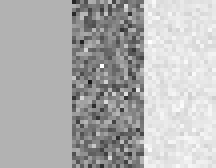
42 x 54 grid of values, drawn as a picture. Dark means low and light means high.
The table splits into one row of 3 panels. Panel 1,1: high, flat. Panel 1,2: middling, fine-grained, strong in contrast. Panel 1,3: very high, fine-grained, faint in contrast.
